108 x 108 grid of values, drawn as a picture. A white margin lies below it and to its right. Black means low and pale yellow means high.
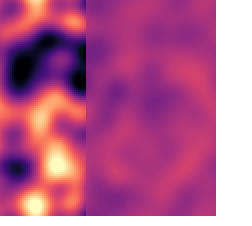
A vertical seam about 40% of the way across splits the table, and the right part is calmer. The bottom left is the ninth with the highest average. There are no lone odd cells. The top left is the ninth with the lowest average. The halves do not mirror each other.
